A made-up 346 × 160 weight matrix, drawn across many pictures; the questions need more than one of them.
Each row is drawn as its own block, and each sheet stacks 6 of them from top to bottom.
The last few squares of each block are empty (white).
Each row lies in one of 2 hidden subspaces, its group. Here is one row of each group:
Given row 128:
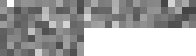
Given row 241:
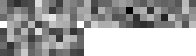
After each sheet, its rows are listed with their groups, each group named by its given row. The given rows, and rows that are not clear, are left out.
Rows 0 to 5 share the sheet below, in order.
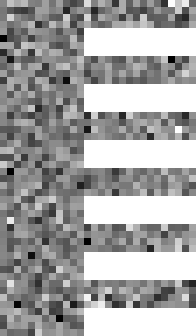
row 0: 128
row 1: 128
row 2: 128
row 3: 128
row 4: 128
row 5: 241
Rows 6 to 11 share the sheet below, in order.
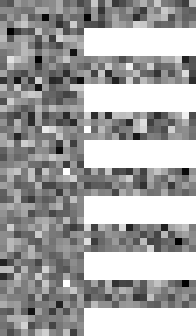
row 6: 241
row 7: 241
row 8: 241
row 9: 241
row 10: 128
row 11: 241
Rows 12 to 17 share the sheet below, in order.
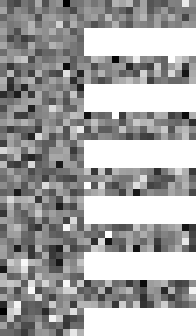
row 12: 241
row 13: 128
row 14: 128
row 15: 241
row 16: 241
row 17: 241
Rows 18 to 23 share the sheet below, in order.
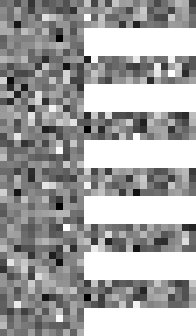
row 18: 241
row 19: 128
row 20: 241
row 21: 241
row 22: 241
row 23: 241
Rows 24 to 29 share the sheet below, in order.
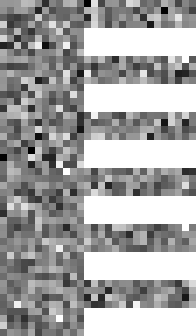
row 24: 128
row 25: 128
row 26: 128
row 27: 241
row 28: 241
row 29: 241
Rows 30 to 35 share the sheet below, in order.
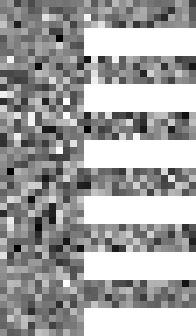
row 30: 241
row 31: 128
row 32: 241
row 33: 128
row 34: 241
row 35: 241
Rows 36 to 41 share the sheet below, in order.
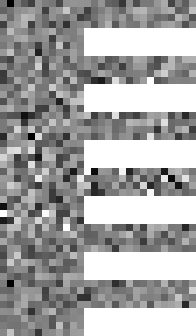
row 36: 128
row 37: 241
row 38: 128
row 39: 128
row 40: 241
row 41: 128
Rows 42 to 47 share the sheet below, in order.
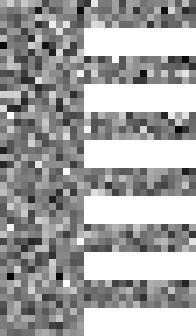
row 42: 128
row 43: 128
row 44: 128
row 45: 241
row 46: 128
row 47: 241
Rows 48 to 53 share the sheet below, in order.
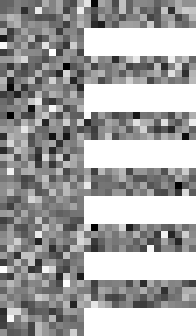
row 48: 128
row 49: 128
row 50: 128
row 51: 128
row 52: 128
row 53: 241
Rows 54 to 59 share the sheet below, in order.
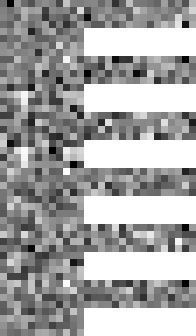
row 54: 128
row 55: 241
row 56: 241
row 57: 241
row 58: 128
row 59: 241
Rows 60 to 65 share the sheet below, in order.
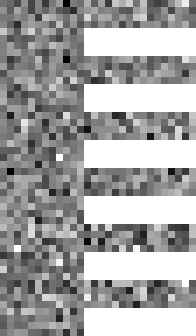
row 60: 241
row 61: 241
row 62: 128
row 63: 128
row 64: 241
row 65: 241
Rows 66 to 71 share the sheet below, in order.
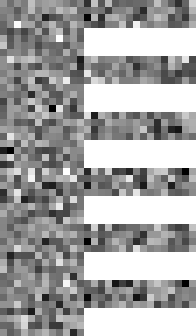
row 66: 241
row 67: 128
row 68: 128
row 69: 241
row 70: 241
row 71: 241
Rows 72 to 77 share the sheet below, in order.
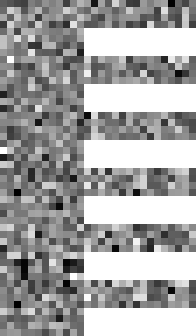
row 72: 128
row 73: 128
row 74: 128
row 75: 241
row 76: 241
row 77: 241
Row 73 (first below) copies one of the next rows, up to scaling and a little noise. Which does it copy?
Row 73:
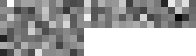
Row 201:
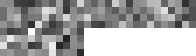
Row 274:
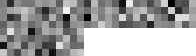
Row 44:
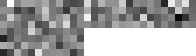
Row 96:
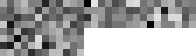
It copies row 44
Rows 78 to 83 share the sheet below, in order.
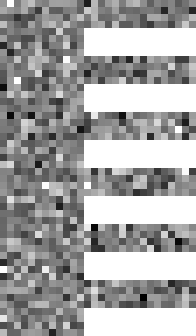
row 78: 128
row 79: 241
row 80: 128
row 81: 241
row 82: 128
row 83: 128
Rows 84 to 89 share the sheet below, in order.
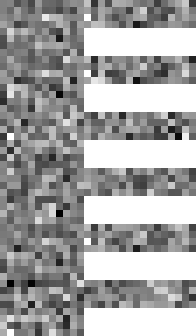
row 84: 241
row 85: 241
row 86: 128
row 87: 128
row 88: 241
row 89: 128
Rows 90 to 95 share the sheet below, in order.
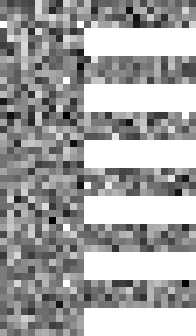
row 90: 241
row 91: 128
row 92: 241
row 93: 128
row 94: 241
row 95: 241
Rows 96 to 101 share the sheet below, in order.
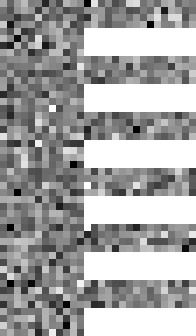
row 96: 128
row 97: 128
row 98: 241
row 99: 241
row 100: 128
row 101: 128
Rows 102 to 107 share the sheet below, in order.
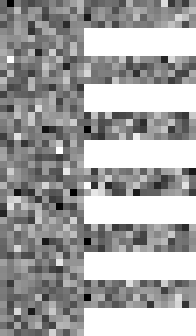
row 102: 128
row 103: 128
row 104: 241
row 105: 241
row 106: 241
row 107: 128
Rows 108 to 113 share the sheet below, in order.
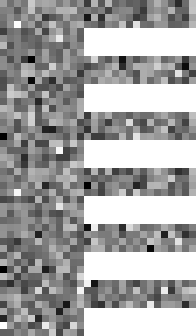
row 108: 241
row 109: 128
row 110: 241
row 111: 241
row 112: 128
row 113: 128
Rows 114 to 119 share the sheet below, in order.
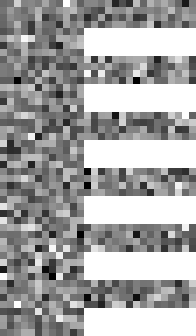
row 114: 241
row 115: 241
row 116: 128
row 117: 128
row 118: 128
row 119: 241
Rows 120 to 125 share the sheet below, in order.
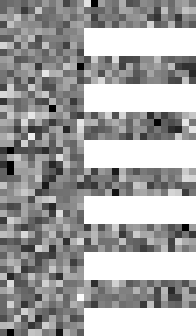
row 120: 128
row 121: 128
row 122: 128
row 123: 128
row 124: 128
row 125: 128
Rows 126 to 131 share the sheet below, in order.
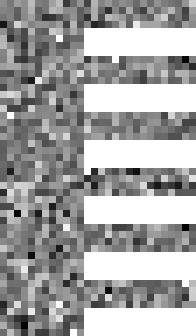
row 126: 241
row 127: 128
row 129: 128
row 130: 241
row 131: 241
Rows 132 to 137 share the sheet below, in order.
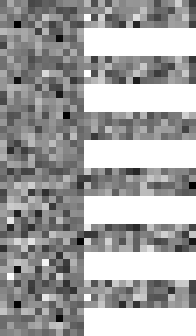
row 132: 241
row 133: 241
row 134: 241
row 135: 128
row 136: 128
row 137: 241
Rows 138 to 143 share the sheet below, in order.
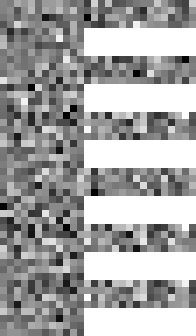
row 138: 241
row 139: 241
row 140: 241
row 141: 128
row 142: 241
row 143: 241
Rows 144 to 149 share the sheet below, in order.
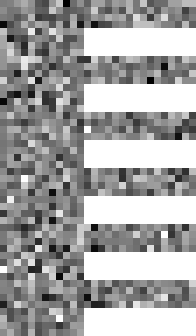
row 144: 241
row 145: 128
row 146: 128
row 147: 128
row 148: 128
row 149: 241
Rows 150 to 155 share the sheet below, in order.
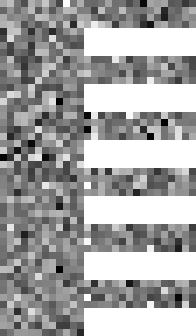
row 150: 241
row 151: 128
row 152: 128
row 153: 241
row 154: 128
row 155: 128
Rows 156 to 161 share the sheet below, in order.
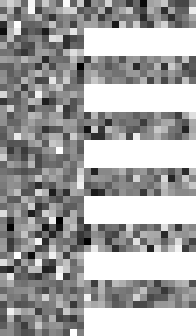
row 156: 241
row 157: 128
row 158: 241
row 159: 128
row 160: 128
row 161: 241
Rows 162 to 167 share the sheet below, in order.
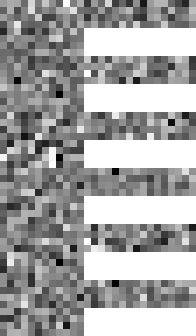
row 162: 241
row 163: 241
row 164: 128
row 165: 128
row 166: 241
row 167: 128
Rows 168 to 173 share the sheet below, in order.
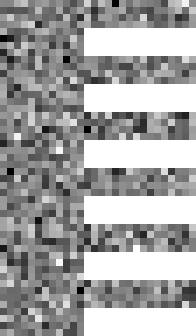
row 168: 128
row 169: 241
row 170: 241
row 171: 128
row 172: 241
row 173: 128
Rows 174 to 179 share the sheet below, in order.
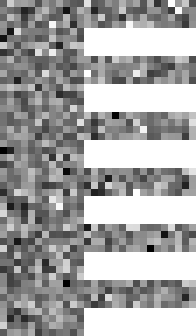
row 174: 128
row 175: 241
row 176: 128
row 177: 241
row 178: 128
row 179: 241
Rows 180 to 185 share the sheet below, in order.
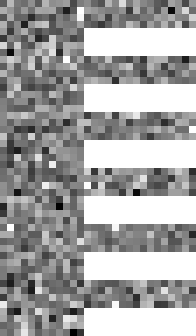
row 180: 128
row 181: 241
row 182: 128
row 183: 241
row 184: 128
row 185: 241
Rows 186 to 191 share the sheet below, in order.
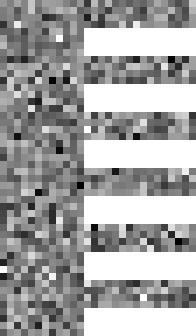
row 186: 241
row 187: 128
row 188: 241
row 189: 128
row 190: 128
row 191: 128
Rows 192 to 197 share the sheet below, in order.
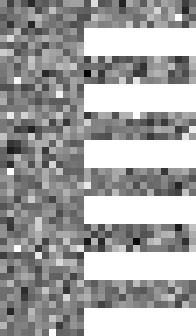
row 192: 128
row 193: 241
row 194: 128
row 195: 128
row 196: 241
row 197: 128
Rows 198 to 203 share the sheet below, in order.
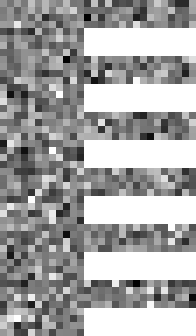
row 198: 241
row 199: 241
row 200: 241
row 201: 128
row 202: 128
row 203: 128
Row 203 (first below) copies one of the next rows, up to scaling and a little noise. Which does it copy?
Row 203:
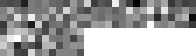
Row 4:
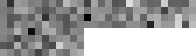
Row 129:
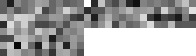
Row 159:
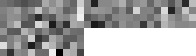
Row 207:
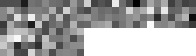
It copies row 207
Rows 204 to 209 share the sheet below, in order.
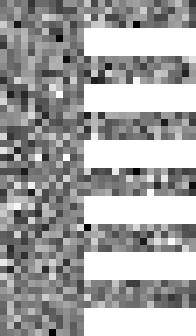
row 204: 241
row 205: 241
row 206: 128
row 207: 128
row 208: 128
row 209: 128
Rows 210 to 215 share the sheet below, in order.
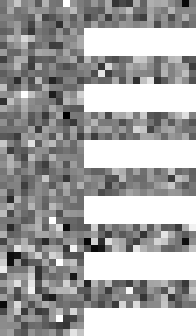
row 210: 241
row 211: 241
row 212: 241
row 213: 128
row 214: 241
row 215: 241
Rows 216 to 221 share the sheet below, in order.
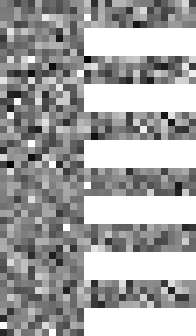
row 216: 241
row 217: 128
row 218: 128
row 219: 128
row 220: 241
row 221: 128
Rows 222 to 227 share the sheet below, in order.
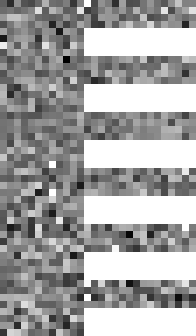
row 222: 128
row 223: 241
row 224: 128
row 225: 128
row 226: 241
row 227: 128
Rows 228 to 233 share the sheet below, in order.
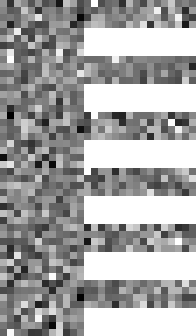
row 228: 128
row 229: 128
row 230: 128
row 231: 128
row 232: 128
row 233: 128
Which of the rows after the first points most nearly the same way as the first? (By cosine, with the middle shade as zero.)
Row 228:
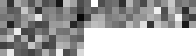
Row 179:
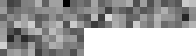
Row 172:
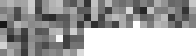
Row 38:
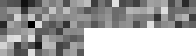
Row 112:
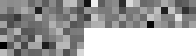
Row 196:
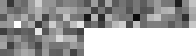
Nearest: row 112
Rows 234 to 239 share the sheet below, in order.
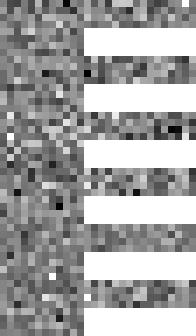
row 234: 241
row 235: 241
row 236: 128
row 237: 241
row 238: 128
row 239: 241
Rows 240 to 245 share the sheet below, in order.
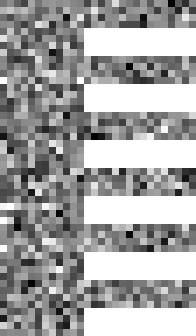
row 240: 128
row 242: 241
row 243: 128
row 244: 241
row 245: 128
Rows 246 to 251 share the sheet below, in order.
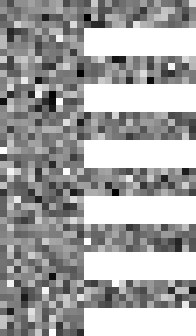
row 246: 241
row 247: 128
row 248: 128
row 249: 241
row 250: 128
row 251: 128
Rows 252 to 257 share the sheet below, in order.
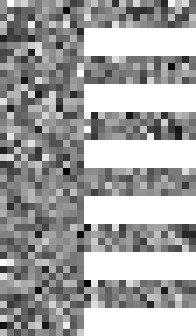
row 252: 128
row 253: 128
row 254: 128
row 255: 241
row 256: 128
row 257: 128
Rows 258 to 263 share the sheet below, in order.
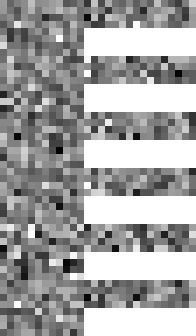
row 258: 241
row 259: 128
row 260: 241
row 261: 241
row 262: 241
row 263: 241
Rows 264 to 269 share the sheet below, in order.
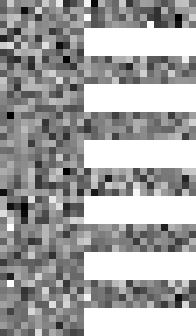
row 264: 128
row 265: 241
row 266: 128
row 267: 241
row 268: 128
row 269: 128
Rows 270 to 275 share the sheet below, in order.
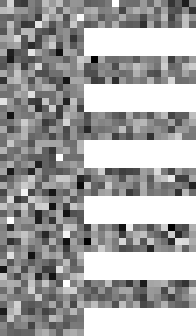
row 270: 128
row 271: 128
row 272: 128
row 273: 128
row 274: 128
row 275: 241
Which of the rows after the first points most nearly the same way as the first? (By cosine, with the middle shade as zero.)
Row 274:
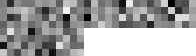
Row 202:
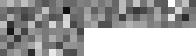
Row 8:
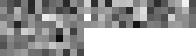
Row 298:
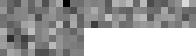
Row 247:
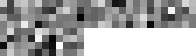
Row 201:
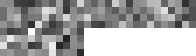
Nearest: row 247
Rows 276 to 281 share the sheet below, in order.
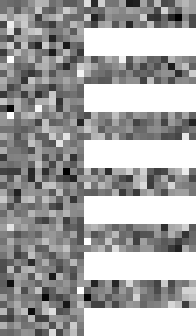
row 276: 128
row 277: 128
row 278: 128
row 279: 241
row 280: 128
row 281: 128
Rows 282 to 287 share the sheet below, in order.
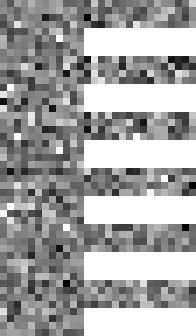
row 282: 241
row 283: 128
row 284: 241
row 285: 128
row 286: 241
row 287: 241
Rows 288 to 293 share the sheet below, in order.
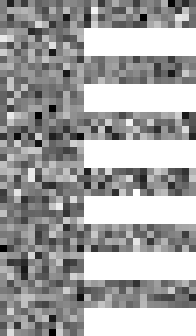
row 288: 128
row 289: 128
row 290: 241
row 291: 241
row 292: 241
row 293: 128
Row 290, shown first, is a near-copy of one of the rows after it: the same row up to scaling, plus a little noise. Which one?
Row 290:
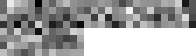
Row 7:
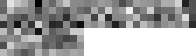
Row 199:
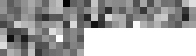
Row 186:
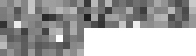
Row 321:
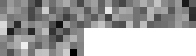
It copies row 7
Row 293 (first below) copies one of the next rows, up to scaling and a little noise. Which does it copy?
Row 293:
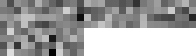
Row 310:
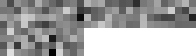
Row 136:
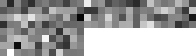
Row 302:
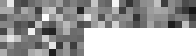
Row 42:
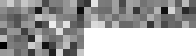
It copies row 310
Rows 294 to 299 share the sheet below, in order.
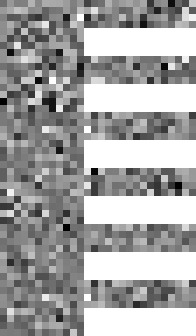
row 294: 128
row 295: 128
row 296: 241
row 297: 128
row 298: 241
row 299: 241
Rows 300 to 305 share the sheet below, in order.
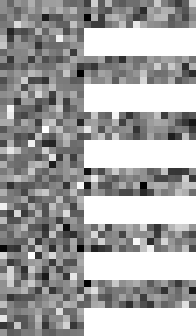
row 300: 241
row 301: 128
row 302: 128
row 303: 128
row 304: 241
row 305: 128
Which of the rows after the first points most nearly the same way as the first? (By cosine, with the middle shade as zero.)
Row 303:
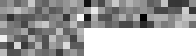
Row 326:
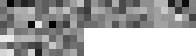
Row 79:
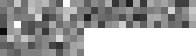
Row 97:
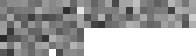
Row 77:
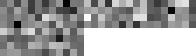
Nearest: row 326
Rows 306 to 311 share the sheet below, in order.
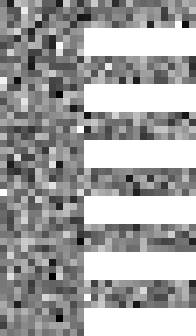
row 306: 128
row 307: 241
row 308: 128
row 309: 241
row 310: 128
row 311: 241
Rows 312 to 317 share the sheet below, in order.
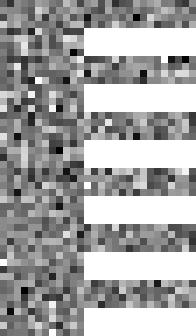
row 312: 241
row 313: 128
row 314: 241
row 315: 241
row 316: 128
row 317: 128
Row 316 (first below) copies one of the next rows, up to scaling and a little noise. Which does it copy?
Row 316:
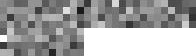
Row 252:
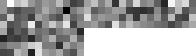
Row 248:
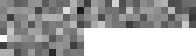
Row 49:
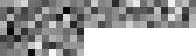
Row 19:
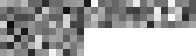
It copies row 248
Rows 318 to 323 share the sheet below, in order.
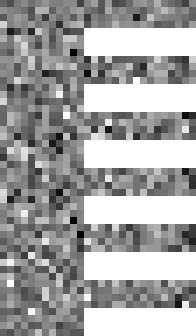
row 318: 241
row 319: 241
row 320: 241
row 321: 241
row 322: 128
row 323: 128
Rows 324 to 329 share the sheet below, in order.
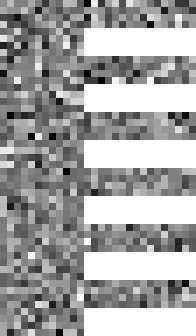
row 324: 128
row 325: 241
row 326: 128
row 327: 241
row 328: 128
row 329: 128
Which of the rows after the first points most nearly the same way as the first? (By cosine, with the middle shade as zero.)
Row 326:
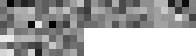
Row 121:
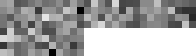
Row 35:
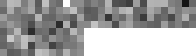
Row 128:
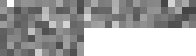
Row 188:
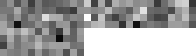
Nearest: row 121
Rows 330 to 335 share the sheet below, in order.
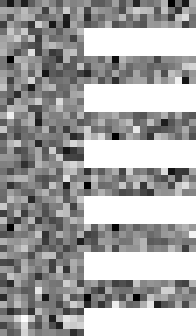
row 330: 128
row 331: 128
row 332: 241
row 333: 128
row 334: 128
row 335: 241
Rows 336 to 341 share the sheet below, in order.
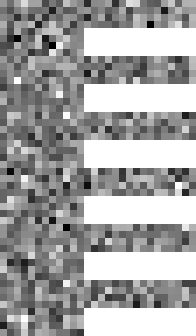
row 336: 128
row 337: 241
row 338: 241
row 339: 128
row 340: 241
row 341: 241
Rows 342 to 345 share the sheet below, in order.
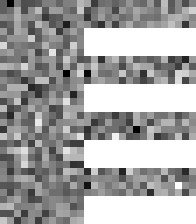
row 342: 128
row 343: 128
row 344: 241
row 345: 128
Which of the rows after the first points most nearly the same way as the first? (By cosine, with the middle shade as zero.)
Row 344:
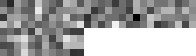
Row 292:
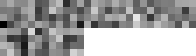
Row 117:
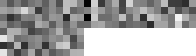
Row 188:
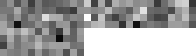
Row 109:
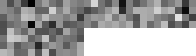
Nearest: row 109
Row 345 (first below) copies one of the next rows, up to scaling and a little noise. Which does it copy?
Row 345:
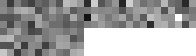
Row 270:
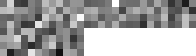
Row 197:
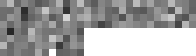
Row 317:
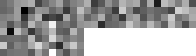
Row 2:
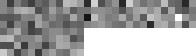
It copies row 2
